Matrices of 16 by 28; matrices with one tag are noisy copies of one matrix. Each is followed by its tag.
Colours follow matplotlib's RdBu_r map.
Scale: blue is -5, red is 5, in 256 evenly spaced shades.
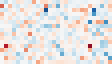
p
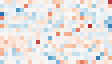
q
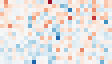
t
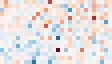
t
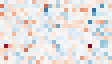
p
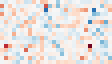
p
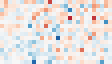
t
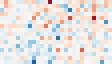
t
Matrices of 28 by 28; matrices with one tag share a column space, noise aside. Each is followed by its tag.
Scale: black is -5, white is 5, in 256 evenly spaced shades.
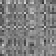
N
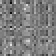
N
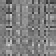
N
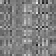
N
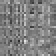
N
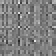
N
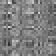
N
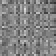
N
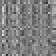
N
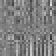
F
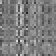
N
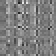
N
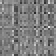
N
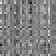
N
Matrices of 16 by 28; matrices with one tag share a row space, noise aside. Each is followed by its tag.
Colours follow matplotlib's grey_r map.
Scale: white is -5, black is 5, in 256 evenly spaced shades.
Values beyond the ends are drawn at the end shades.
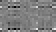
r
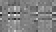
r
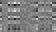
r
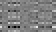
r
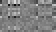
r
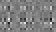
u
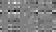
r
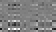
r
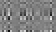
u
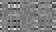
r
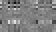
r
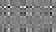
u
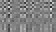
u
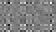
u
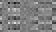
r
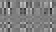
u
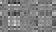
r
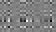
u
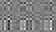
u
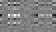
r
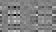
r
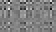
u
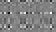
u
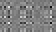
u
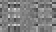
r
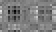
r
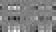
r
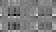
r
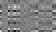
r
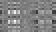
r
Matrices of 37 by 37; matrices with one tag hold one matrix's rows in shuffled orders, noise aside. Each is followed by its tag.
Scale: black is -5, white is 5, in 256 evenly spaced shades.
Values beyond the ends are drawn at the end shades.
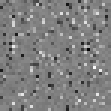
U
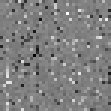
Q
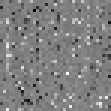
Q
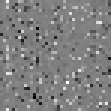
Q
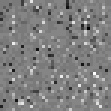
U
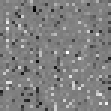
Q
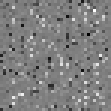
U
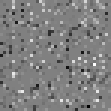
U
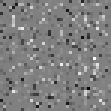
U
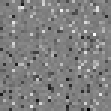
U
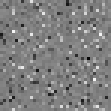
U
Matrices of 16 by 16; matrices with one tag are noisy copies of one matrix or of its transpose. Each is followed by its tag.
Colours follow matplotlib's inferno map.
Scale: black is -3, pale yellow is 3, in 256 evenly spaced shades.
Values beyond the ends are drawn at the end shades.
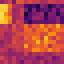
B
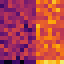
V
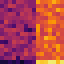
V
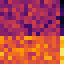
V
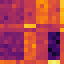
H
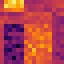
B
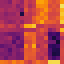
H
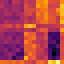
H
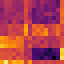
H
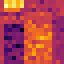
B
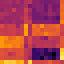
H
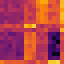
H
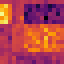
B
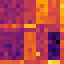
H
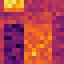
B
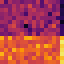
V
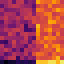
V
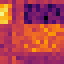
B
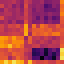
H
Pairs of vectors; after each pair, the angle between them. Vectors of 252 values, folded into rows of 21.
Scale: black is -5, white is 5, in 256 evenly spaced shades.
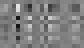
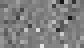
orthogonal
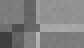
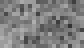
partly opposed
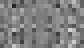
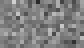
partly opposed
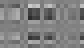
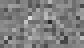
partly opposed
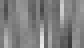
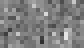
partly opposed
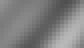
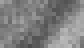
nearly parallel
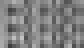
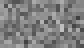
orthogonal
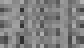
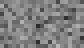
orthogonal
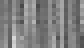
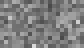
orthogonal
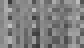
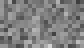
partly opposed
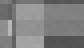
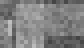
nearly parallel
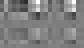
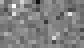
partly opposed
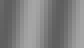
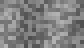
partly opposed
